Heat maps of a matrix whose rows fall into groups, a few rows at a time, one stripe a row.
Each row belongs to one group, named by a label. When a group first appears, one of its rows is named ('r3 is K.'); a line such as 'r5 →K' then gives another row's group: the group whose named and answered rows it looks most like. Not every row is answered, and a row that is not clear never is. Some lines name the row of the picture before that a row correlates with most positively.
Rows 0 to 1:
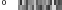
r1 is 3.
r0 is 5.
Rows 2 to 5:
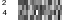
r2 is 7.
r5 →7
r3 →3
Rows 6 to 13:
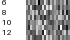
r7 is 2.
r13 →2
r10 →5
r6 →7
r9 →3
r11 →5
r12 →7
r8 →5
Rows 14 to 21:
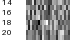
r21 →3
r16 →3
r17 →3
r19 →2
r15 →7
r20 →3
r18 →2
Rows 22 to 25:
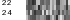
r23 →7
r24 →2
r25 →3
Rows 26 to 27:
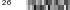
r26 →3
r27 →2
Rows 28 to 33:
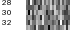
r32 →5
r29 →7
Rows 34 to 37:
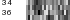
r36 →2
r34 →2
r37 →5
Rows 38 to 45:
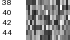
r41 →7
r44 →3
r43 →2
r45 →3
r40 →2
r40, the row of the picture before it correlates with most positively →35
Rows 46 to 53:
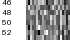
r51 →5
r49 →7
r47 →3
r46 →5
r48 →5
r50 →7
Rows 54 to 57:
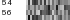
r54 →2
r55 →3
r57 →2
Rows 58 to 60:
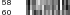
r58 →5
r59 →5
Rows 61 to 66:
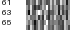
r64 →7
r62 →2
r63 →5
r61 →7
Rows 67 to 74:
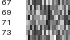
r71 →3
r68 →3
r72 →3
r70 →5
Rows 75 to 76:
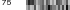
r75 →7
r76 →5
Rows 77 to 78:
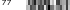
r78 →7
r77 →7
